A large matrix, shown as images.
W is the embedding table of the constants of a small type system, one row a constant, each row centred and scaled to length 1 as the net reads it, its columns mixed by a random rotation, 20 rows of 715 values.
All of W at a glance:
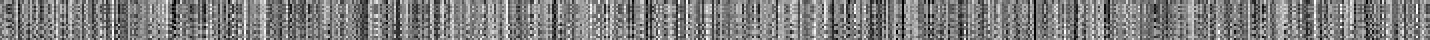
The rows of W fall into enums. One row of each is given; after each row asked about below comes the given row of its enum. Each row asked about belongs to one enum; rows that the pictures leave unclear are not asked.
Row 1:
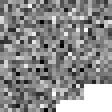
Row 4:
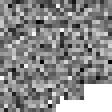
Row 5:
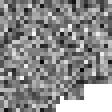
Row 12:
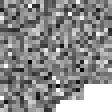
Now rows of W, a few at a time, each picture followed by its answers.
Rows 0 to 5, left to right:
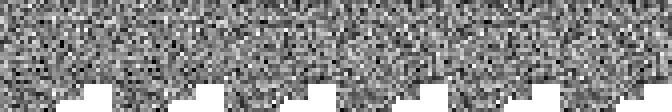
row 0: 1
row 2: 4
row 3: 5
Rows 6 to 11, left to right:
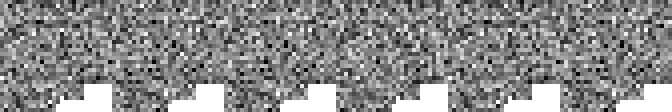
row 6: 4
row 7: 1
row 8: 1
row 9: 5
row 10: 4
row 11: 1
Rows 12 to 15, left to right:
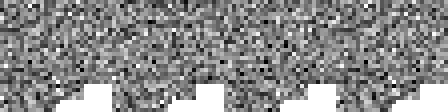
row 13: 4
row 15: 12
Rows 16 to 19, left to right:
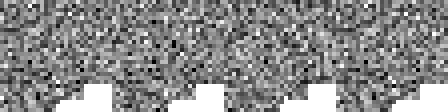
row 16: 12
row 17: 1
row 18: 5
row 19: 12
